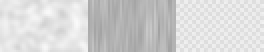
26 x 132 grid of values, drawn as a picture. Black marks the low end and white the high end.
The table splits into one row of 3 panels. Panel 1,1: very high, blotchy, faint in contrast. Panel 1,2: high, streaked downward, faint in contrast. Panel 1,3: very high, checkered, faint in contrast.
